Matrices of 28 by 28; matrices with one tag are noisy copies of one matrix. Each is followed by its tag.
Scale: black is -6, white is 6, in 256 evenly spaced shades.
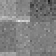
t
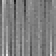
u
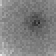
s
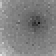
s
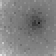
s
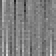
u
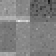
t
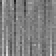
u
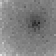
s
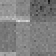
t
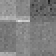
t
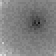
s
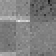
t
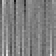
u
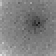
s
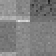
t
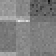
t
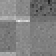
t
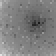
s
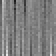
u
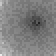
s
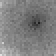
s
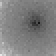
s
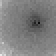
s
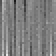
u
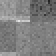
t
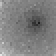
s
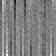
u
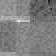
t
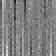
u
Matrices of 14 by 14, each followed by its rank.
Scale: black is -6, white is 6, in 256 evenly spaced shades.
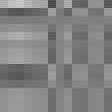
one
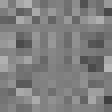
three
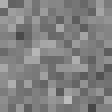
full rank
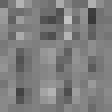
two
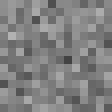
full rank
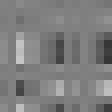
one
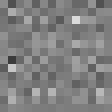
three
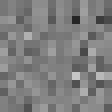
three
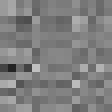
two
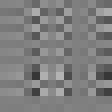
one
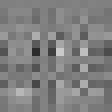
two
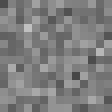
full rank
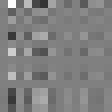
one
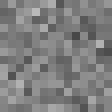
full rank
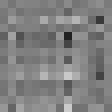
two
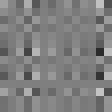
one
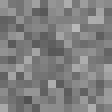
full rank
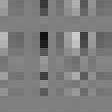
one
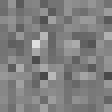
three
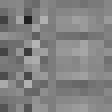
two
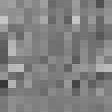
three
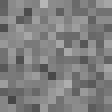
full rank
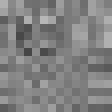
three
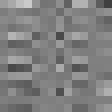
two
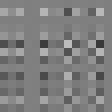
one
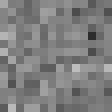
three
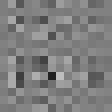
two
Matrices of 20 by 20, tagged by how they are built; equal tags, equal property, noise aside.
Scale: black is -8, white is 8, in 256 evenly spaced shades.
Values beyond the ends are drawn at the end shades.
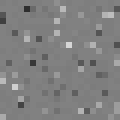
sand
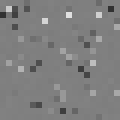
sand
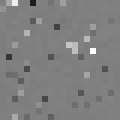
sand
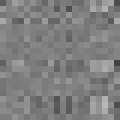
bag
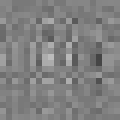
bag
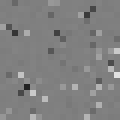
sand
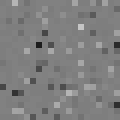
sand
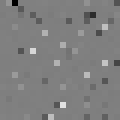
sand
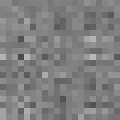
bag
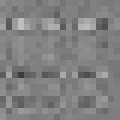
bag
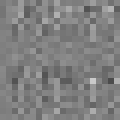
bag
